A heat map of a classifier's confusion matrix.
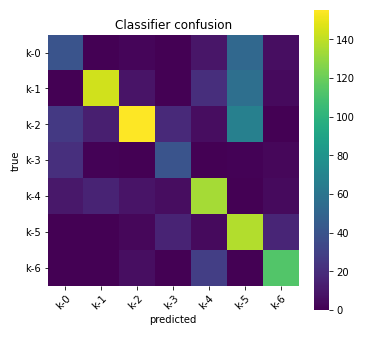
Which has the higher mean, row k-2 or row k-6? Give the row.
k-2
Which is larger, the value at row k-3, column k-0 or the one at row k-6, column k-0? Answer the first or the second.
the first
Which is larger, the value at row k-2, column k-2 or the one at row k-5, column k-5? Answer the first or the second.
the first
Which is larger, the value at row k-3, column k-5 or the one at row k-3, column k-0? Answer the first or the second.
the second
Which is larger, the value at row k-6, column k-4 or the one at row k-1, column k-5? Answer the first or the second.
the second
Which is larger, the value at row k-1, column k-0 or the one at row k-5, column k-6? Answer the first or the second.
the second
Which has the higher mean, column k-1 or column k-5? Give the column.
k-5
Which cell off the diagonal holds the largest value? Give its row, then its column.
k-2, k-5
